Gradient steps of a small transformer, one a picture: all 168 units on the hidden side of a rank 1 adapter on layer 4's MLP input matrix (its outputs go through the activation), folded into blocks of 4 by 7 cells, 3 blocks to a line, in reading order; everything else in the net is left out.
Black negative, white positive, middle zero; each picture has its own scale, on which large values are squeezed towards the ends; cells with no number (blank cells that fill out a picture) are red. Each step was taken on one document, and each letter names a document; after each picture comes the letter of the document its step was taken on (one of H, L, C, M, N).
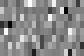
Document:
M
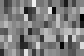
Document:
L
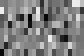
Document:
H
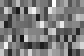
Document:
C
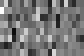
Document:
H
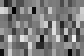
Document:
C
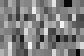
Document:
C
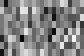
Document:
L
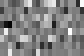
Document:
M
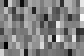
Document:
L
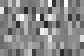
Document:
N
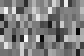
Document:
C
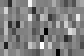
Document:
N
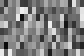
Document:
L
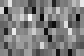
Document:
N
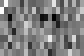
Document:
H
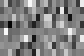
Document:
M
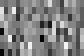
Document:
C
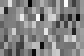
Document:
N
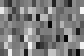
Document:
C
